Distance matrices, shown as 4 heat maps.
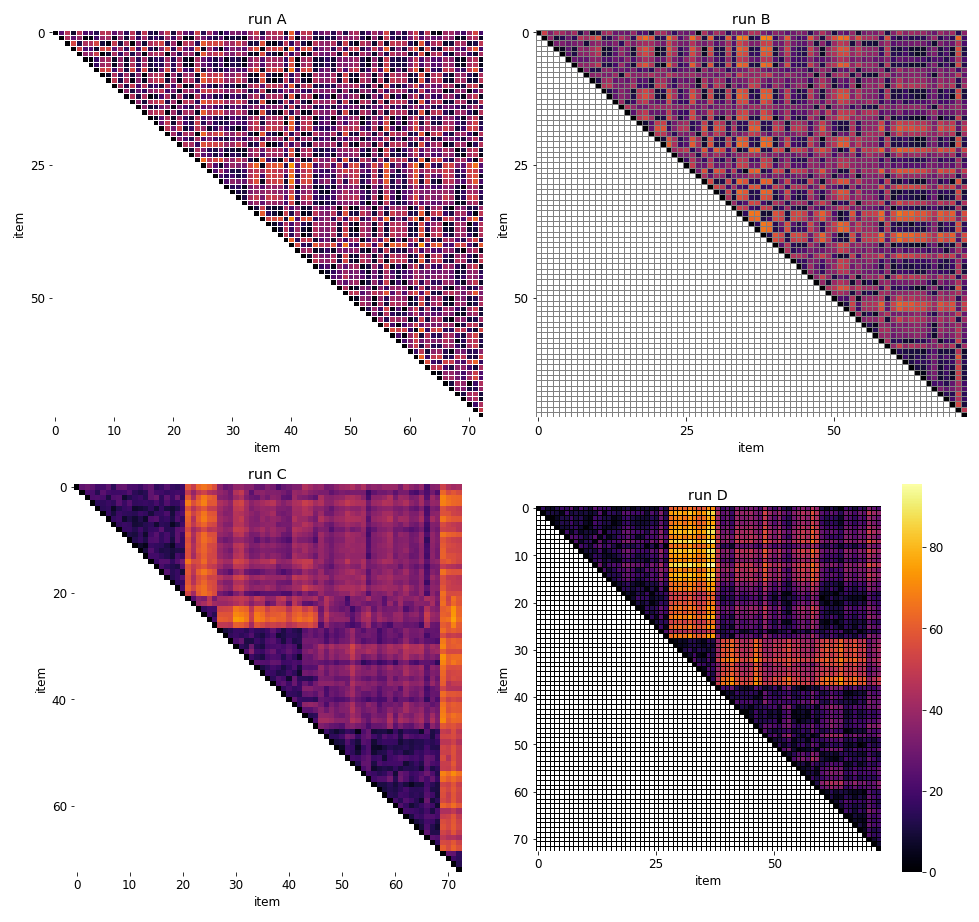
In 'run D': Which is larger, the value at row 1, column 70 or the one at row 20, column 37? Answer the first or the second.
the second
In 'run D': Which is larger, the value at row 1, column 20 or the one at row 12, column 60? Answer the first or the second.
the second
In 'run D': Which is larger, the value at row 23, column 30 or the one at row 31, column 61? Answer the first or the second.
the first
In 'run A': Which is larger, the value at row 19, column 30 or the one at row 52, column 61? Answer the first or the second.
the second
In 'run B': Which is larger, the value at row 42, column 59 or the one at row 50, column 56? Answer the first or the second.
the second
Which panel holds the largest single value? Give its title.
run D
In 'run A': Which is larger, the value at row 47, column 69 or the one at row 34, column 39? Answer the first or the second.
the second
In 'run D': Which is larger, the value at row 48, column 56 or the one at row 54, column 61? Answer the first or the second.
the second
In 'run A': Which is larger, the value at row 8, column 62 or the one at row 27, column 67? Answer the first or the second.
the first
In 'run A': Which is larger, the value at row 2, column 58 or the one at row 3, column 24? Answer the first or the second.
the second
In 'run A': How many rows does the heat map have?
73
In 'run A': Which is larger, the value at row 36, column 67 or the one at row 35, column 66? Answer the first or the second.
the second
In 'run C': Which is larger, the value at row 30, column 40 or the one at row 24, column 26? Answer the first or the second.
the first
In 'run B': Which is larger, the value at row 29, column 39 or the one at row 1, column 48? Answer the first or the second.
the first
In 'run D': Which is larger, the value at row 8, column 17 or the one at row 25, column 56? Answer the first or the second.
the second
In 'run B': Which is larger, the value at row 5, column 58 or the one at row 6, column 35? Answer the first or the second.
the second
